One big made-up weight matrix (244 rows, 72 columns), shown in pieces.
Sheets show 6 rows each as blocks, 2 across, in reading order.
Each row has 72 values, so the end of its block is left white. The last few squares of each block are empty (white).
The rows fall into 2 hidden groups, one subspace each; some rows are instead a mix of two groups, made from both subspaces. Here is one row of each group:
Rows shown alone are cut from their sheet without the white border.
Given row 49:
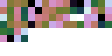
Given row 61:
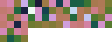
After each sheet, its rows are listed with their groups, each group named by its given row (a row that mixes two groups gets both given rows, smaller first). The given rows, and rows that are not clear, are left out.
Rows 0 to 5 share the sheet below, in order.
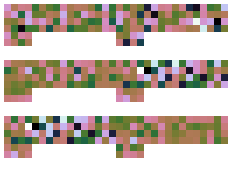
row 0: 61
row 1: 49
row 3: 61
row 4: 61
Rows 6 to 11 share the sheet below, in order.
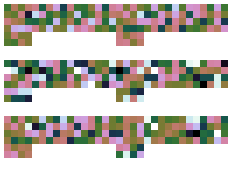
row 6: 61
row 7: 61
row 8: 49
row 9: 49
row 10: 61
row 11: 49
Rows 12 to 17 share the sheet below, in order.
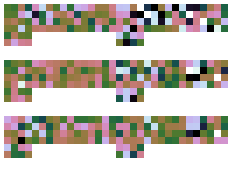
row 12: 61
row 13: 61
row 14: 61
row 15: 49
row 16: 61
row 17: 49
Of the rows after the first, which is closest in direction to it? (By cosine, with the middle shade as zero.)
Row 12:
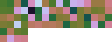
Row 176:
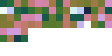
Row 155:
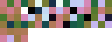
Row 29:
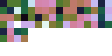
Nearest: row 155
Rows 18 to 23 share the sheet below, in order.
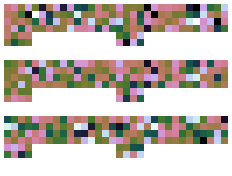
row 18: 61
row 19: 49
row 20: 61
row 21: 49 and 61
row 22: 49
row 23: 49
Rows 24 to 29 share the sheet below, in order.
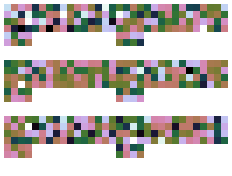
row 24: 61
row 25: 49
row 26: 61
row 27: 49 and 61
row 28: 61
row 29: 61
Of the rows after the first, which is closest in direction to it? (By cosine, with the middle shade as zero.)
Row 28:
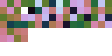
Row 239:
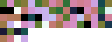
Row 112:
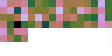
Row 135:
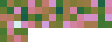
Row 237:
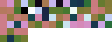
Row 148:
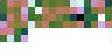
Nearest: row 112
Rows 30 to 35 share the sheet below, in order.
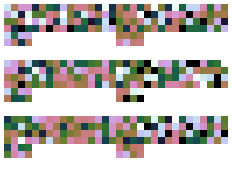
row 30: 61
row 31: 61
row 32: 61
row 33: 49
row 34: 61
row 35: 61
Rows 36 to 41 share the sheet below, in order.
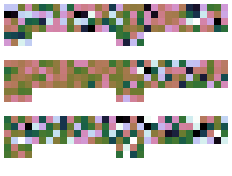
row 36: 49
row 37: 49
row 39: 61
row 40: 61
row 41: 49 and 61
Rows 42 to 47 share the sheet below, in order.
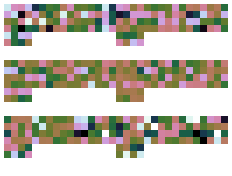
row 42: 61
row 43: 49
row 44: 49 and 61
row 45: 61
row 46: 49
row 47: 49
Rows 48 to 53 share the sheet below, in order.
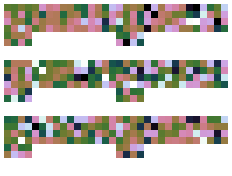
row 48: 49 and 61
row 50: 49
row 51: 61
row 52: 61
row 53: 49
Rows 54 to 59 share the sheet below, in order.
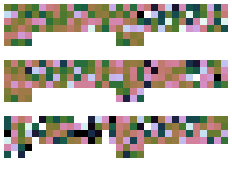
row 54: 49
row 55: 61
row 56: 61
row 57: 49
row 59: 61
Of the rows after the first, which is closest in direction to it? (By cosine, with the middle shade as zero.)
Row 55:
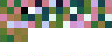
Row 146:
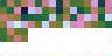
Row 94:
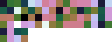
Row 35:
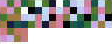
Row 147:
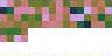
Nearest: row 146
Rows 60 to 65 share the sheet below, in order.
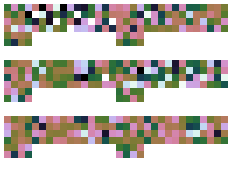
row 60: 61
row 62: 49
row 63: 61
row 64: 49
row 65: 49
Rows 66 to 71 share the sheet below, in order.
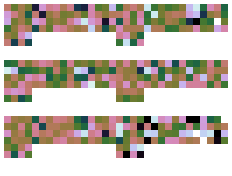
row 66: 49
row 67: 49
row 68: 49
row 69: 61
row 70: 49
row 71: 49
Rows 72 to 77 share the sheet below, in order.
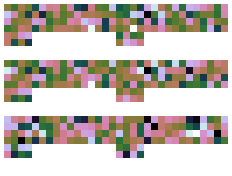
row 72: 49
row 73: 61
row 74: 49
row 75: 61
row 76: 49 and 61
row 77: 49
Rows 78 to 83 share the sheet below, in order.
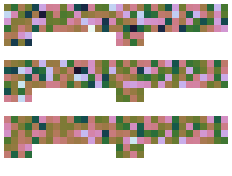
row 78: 49
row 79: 61
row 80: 49 and 61
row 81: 61
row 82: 49
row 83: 61
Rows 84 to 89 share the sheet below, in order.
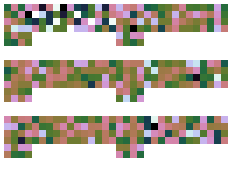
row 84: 61
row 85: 61
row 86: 49
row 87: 49
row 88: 49 and 61
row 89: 49 and 61
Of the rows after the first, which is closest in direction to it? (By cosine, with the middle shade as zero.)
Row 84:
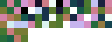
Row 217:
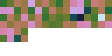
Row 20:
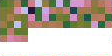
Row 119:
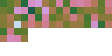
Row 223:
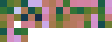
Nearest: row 223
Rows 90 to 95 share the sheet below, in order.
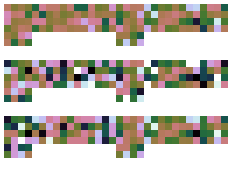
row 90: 49
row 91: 49
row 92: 49 and 61
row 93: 49
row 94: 61
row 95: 49
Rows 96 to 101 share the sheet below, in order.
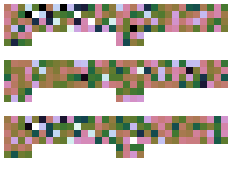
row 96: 61
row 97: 49 and 61
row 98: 49
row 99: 49 and 61
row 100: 61
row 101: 61
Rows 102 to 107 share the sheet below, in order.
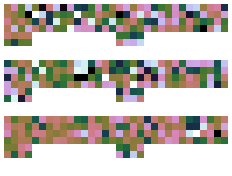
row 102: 61
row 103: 49
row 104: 49
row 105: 61
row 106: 49
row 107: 49
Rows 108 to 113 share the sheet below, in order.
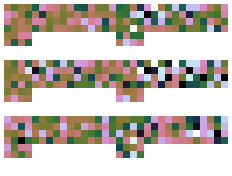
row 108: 49
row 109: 61
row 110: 61
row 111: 61
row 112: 61
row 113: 49 and 61
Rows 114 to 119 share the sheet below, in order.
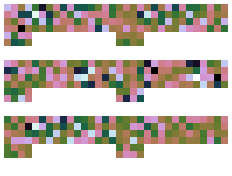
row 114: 61
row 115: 61
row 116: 49
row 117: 49
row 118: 61
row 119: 61
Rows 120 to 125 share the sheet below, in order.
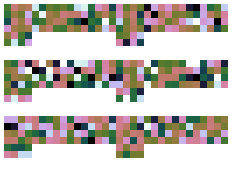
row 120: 49
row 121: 49
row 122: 61
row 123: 49
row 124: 49
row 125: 61
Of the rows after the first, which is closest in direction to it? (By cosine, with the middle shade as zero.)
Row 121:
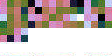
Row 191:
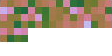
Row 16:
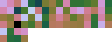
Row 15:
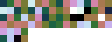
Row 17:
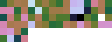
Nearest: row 191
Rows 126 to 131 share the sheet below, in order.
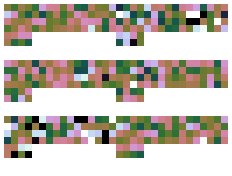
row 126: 49
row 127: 49
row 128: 49
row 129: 61
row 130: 49
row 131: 49
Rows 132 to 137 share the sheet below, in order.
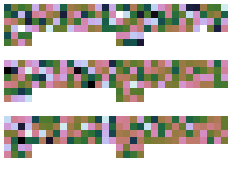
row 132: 61
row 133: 49
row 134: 49
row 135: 61
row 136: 61
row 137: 61
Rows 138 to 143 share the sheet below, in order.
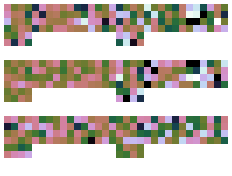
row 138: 49
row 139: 49
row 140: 61
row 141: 49
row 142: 49
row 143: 61
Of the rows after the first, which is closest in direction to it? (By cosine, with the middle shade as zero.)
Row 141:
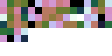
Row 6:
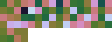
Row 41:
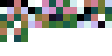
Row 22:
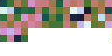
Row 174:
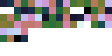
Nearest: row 6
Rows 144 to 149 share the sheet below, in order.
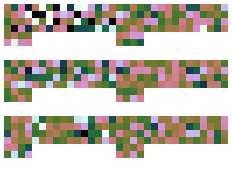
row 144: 61
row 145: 49
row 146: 61
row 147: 49
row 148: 49
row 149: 49 and 61
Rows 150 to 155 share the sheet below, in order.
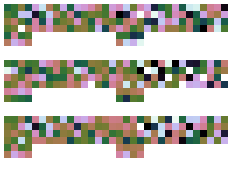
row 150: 61
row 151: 49
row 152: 49
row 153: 61
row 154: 61
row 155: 61
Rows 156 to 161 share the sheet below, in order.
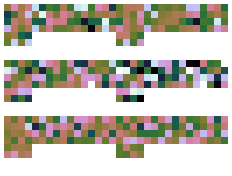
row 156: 49
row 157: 49
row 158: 49
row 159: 49
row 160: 61
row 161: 61
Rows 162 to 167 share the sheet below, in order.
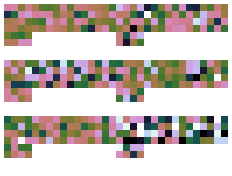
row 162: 49
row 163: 49 and 61
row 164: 61
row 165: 49
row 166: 61
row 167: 61
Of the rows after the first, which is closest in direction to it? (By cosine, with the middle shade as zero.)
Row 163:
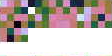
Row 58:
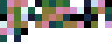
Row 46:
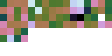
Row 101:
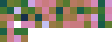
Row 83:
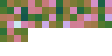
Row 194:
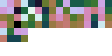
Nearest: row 194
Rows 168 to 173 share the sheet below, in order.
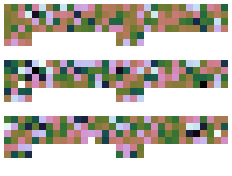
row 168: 61
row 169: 49
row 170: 61
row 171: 49
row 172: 49
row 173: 49
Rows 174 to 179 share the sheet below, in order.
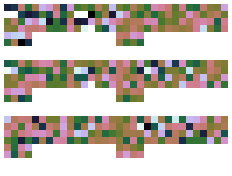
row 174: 49
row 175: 49
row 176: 49
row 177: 61
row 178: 49 and 61
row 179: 61
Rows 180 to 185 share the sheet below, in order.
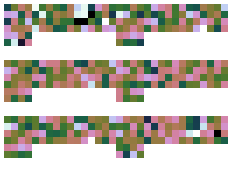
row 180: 49
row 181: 49
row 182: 49
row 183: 49 and 61
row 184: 49
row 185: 49
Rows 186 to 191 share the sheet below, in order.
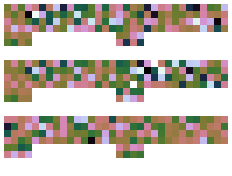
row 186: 61
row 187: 49
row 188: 61
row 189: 61
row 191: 49 and 61
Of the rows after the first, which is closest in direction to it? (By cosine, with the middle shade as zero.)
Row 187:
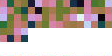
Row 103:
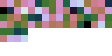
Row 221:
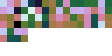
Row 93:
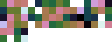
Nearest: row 221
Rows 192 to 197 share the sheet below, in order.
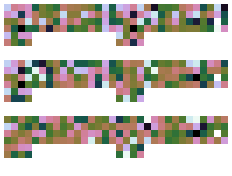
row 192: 61
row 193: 49 and 61
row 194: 61
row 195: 49
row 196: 49
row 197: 49 and 61
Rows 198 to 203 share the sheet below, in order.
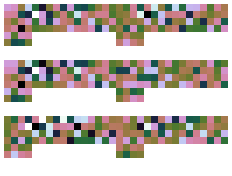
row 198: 61
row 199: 61
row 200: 61
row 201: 49 and 61
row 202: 61
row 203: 61
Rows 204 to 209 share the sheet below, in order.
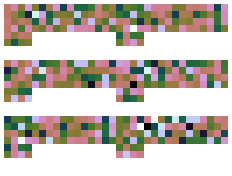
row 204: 61
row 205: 61
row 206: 49
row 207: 61
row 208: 61
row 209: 61
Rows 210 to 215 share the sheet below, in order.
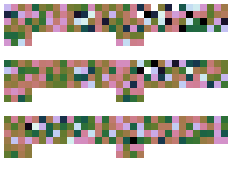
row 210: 49
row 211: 61
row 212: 49
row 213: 61
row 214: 61
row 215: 61
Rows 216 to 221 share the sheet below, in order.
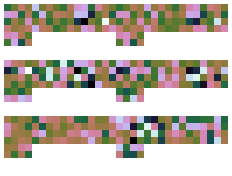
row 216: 49
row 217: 49
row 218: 49 and 61
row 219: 49
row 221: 61
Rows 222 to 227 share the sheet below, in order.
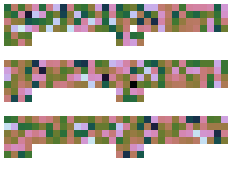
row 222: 61
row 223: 61
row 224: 49
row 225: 61
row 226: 49
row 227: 49
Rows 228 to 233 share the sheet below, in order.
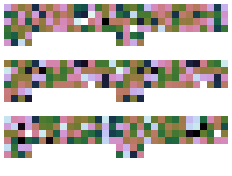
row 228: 49
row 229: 61
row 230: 49
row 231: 49
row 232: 61
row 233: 49
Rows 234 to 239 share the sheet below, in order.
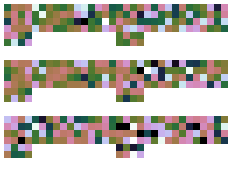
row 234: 49
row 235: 61
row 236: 49
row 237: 61
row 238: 61
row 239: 49 and 61
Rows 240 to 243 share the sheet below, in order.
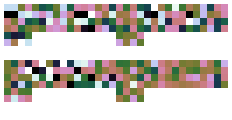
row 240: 49
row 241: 49 and 61
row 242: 61
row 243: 49 and 61
